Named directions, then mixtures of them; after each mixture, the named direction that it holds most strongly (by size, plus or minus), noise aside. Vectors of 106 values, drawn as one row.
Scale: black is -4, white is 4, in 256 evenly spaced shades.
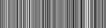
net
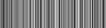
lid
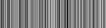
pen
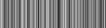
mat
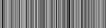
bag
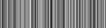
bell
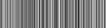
lid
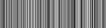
lid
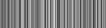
pen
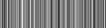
bell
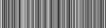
mat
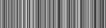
mat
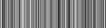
mat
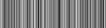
mat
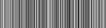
lid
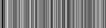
bag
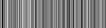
bag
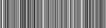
bag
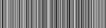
bag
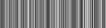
lid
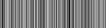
bag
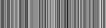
pen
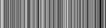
mat
